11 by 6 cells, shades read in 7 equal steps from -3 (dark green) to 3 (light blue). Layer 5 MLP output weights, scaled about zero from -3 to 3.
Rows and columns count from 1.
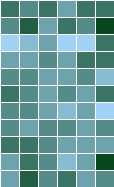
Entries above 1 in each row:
0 0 4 0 1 0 2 0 0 1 0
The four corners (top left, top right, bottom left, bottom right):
-1 -1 1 0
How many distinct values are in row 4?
3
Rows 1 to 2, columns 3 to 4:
-1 1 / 1 -1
